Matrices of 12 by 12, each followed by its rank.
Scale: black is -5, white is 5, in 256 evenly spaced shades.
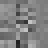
two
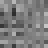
two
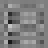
one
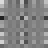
one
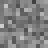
full rank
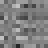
two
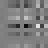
one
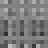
two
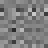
two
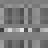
one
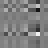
one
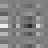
one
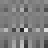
one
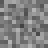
full rank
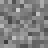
full rank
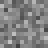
full rank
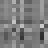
two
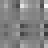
one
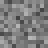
full rank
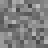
full rank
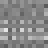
two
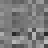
two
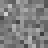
full rank
